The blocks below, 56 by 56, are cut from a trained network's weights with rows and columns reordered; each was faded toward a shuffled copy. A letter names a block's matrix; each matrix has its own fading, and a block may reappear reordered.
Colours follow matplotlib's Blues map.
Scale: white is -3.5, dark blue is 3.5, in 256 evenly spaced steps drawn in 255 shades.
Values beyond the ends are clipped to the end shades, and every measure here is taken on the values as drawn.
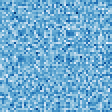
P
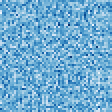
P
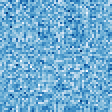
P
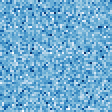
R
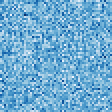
P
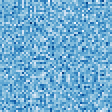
P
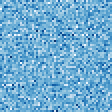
R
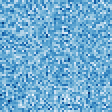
P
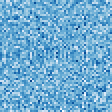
P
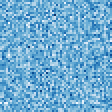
P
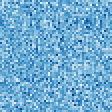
P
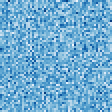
P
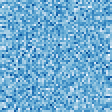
P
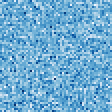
R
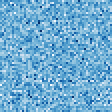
R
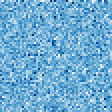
R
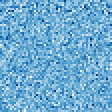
R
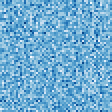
P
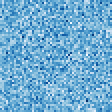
P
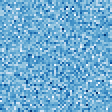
R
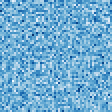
P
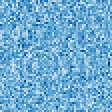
P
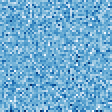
R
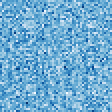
P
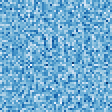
P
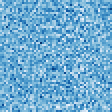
P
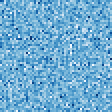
R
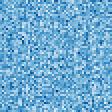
P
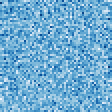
P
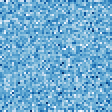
R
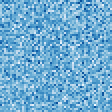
P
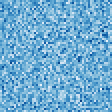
P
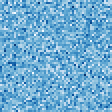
R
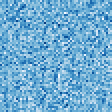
P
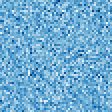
R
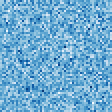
P
